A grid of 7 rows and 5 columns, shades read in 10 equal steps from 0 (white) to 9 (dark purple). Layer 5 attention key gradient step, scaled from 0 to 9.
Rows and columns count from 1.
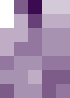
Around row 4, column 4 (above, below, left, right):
4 5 5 4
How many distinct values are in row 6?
3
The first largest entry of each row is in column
3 3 3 2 1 4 1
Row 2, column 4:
3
